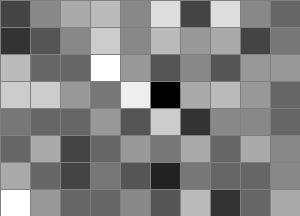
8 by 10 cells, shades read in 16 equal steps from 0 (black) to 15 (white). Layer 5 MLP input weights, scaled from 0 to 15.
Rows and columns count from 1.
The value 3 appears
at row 2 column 1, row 5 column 7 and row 8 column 8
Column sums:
68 62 53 73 66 55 62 62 60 60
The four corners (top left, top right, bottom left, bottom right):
4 6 15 10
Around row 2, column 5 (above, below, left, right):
8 9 12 11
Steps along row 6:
up down up up down up down up down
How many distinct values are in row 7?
7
